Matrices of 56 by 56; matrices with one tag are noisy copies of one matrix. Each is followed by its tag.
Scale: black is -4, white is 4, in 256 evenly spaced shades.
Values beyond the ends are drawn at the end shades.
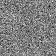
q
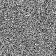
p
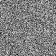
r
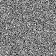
r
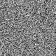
p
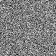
r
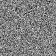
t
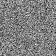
p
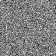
r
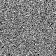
p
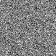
r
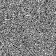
p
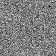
q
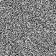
r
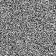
r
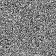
q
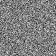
r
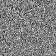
t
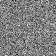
r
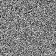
t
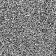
p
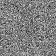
q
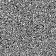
q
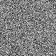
r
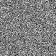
r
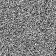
p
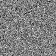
t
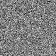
t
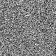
p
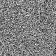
p
